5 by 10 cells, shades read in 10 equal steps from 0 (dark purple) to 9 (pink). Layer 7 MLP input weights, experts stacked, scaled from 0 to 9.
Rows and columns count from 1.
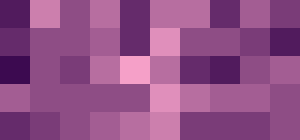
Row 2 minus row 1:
1 -3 0 -1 0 2 -2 2 -2 -2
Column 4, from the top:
6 5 6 4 5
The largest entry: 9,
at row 3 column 5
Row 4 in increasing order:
4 4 4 4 4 5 5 5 6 8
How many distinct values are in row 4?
4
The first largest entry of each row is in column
2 6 5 6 6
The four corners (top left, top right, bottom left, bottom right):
1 3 2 4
